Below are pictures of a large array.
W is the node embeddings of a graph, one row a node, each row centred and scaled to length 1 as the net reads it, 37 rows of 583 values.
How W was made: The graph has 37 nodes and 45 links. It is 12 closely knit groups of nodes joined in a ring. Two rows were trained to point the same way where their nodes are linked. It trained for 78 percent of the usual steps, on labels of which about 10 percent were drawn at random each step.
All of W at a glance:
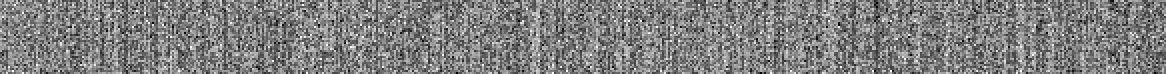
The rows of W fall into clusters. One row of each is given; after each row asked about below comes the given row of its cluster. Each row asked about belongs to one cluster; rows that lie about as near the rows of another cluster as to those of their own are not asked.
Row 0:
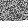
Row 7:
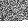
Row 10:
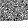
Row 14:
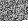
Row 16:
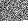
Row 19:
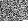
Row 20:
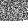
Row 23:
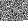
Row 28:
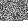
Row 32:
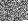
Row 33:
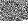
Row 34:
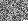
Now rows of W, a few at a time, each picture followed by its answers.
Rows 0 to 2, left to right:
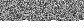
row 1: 14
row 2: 19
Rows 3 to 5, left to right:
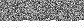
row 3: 14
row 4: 0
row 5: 16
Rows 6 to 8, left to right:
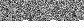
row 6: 34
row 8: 19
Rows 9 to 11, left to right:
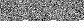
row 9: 33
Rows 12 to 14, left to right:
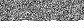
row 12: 32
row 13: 23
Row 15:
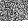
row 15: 32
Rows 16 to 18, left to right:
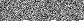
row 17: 0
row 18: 10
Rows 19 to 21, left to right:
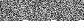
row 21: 7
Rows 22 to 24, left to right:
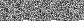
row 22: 34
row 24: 23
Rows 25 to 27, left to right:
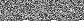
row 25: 10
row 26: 28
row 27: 28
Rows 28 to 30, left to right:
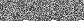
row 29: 33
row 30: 7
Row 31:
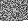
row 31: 28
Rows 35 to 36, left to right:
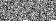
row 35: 20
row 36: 16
